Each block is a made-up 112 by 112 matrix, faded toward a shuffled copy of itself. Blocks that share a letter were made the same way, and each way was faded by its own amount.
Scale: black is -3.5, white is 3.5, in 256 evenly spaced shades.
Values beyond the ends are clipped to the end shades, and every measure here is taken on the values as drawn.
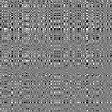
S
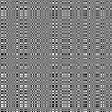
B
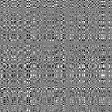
S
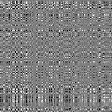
S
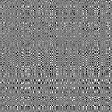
S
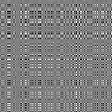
B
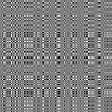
B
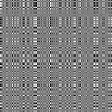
B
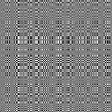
B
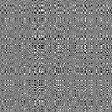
S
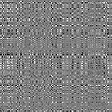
S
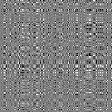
S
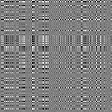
B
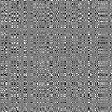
S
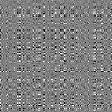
S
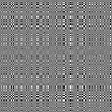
B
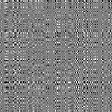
S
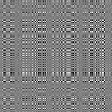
B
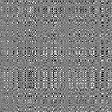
S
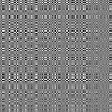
B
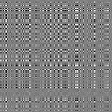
B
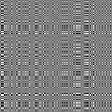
B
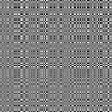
B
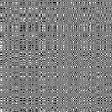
S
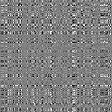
S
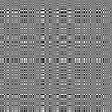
B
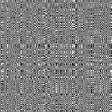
S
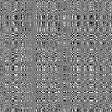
S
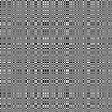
B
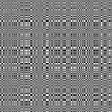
B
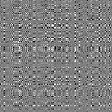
S
